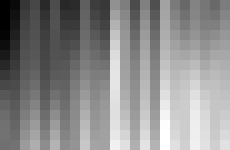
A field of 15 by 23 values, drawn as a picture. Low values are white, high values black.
Slope: up to the top left. Ninth with the highest average: top left. Ninth with the lowest average: bottom right. Grain: streaks running down.
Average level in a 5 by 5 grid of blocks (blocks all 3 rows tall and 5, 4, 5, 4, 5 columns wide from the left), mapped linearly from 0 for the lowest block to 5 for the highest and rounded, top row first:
54323 | 54222 | 43211 | 32110 | 22100
